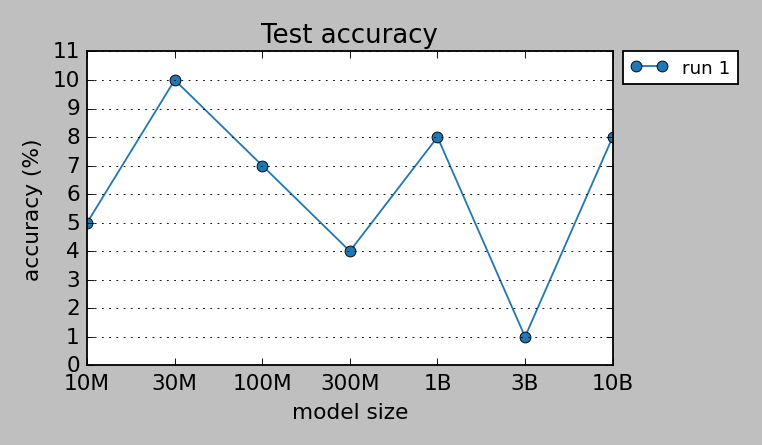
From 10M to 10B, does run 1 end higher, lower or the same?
higher
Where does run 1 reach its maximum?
30M
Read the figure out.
Title: Test accuracy
x-axis: model size, ticks 10M 30M 100M 300M 1B 3B 10B
y-axis: accuracy (%), ticks 0 1 2 3 4 5 6 7 8 9 10 11
Legend: run 1
Values:
run 1: 5 10 7 4 8 1 8
